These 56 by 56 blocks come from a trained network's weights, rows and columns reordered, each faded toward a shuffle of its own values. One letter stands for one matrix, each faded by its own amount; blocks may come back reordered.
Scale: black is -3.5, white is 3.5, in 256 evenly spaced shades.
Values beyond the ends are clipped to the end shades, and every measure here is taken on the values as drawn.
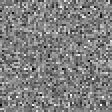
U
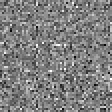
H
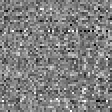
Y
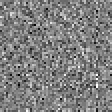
H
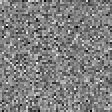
H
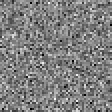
H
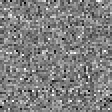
U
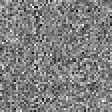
H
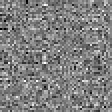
Y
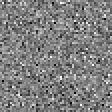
U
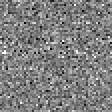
U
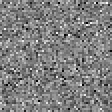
U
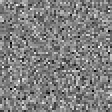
H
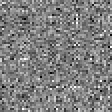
Y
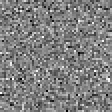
U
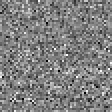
U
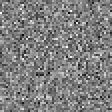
H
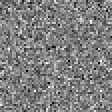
U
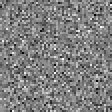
H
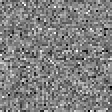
U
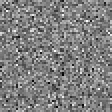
H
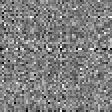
Y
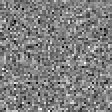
H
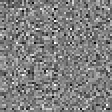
Y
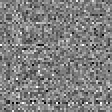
Y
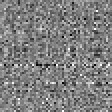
Y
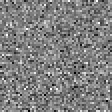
U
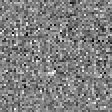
U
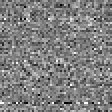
Y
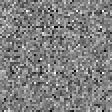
U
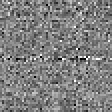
Y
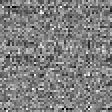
Y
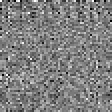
Y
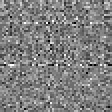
Y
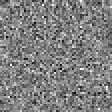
H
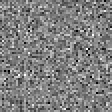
U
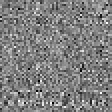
Y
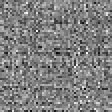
Y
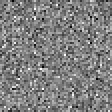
H
